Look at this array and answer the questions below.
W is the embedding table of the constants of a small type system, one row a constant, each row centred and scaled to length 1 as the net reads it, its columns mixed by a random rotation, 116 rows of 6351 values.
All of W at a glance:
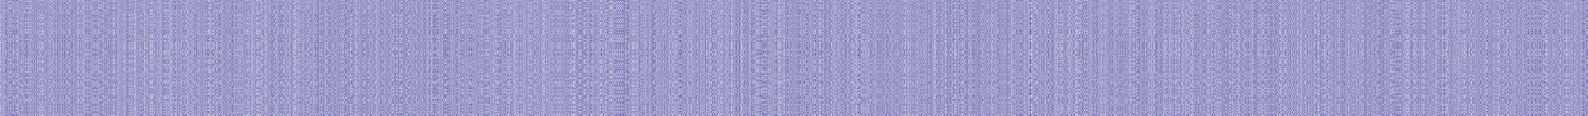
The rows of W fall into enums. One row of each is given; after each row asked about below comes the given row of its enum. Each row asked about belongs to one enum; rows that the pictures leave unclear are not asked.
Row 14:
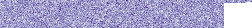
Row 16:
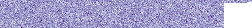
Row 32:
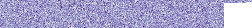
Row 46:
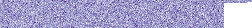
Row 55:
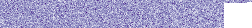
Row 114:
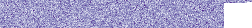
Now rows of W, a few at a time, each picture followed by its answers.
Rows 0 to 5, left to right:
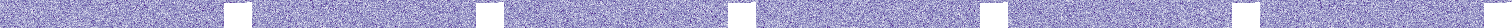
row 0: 114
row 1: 32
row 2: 16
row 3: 46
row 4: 55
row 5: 32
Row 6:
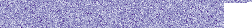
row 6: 16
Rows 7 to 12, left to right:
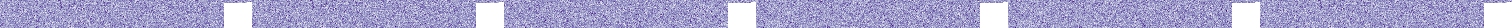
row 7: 32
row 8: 32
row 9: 16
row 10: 46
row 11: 46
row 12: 32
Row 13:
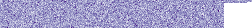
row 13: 46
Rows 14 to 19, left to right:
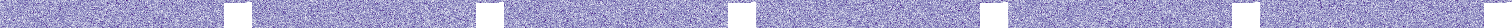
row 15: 55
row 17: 114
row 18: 14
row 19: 32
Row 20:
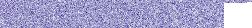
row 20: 55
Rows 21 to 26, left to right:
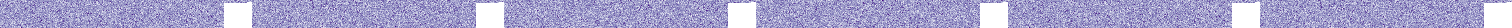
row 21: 16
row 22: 32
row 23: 114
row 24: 14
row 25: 16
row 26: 32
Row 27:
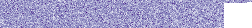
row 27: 55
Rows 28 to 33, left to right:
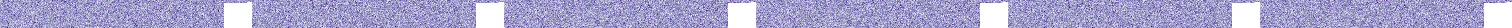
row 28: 46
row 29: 32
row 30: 114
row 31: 114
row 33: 114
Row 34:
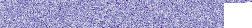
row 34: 14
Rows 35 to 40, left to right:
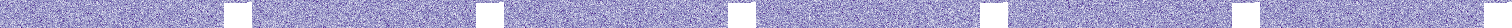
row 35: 16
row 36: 46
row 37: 16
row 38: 55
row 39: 32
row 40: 16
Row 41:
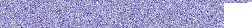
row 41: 16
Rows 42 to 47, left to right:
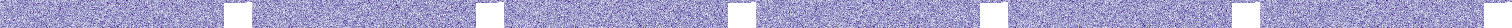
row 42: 14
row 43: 114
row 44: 46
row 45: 14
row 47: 14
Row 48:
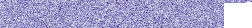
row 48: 14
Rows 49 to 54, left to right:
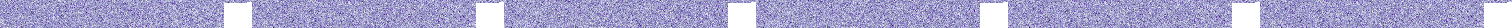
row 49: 55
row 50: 16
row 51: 46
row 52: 46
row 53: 16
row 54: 16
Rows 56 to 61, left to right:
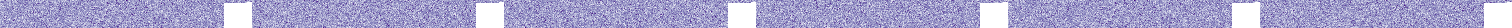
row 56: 14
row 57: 46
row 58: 16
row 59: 32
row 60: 14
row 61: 114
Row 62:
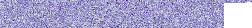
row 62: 14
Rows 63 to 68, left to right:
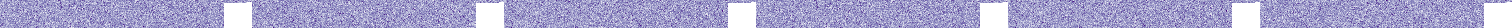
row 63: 32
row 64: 16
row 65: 46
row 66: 32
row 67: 46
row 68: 14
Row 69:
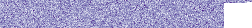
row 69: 114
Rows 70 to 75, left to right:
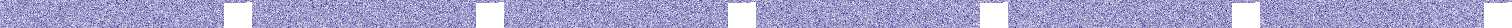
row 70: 14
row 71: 32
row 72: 32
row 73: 16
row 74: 46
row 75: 55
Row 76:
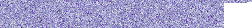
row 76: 16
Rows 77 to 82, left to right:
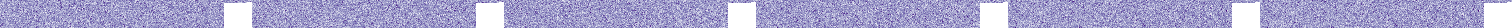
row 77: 32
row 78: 114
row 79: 55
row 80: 16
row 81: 46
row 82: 46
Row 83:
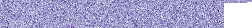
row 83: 46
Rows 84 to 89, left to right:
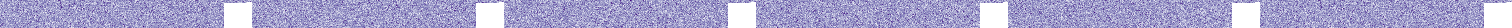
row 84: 32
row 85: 114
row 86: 14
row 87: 16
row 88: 55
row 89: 32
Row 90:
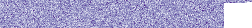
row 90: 114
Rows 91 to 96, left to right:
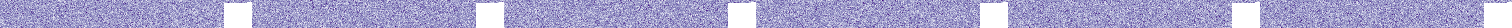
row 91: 55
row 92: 32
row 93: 114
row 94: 14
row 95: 16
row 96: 16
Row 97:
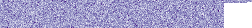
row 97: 46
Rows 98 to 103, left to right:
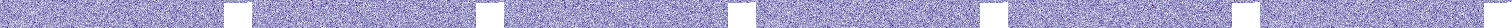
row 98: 46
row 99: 32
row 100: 32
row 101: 46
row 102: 114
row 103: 46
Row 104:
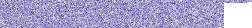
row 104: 55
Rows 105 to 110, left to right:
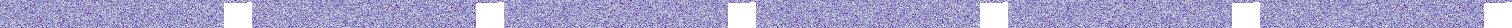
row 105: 16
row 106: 114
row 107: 14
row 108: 16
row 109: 14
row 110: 114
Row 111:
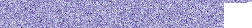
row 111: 16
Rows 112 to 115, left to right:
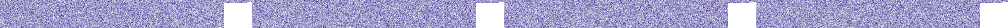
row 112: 55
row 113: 46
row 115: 114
